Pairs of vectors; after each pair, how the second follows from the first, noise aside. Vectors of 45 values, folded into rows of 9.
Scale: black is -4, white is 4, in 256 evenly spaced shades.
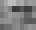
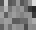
shuffled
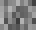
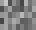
wrapped around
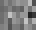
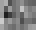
wrapped around
